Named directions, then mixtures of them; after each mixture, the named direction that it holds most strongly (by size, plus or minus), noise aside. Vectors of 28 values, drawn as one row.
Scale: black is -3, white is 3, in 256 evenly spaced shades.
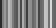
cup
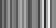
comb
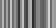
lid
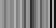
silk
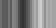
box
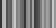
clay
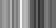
box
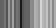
box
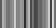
clay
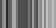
clay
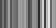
comb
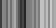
box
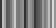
clay
